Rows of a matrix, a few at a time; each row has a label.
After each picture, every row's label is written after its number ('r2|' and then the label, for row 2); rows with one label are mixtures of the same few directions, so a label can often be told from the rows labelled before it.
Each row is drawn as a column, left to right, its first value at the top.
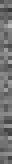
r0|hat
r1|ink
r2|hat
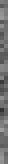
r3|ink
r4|ink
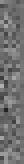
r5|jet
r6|ink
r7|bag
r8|ink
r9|hat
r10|jet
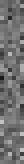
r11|ink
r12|bag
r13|hat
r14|ink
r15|bag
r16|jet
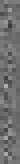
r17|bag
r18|jet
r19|hat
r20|bag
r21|hat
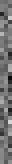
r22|bag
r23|ink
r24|ink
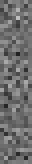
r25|ink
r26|bag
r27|jet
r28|jet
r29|hat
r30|jet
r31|jet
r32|jet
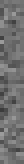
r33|jet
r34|ink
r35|bag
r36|bag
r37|jet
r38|jet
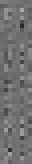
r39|hat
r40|ink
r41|jet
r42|ink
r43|hat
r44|hat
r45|jet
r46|ink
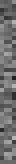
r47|ink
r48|hat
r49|hat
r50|jet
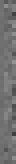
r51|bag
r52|hat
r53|ink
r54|bag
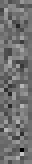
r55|ink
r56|ink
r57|bag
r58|jet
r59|hat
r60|jet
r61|bag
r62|hat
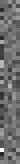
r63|jet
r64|ink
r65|jet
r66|jet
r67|hat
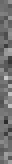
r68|bag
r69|ink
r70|bag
